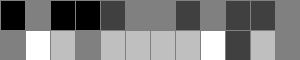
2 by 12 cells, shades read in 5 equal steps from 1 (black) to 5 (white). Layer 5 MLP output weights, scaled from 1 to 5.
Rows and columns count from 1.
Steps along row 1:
up down same up up same down up down same up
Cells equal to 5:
2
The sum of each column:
4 8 5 4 6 7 7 6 8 4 6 6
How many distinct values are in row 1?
3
